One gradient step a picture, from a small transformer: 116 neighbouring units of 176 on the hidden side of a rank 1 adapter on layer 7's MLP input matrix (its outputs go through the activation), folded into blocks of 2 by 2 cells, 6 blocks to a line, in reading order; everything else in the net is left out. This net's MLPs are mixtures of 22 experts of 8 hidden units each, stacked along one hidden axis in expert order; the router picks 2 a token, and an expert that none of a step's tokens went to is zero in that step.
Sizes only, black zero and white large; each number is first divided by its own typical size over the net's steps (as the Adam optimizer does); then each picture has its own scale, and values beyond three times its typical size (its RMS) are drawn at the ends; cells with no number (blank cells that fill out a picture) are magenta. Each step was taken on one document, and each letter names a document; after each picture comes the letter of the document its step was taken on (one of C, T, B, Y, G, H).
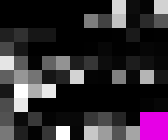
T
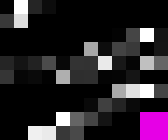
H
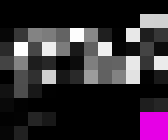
T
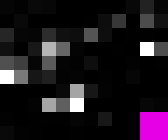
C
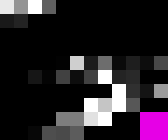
H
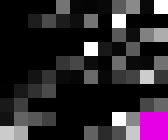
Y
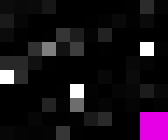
C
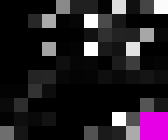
Y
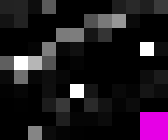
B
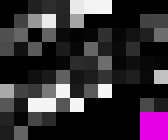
T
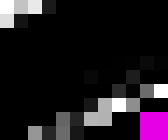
H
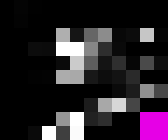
H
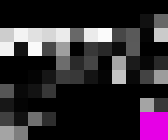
T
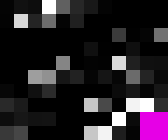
Y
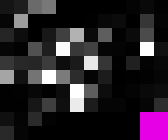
C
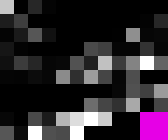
H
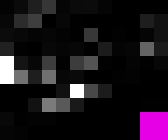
C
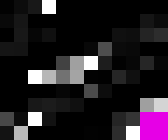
T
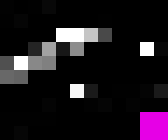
B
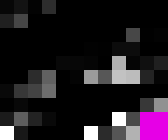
Y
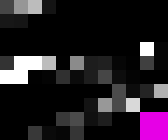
H
